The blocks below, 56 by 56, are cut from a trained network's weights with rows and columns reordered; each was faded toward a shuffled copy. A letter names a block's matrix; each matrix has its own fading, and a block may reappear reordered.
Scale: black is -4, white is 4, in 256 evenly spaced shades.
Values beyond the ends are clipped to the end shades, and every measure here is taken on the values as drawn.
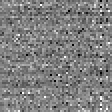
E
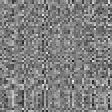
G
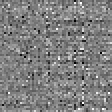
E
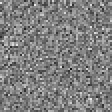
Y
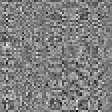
G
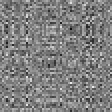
G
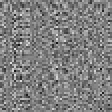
G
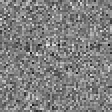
Y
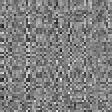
G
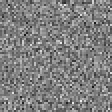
Y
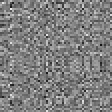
G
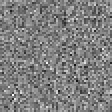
Y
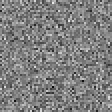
Y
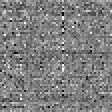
E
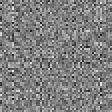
G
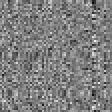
G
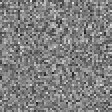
Y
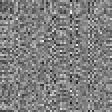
G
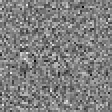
Y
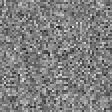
Y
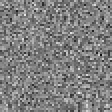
Y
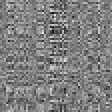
G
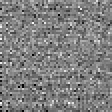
E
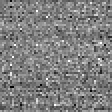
E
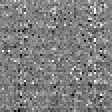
E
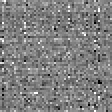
E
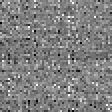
E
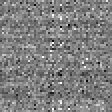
E
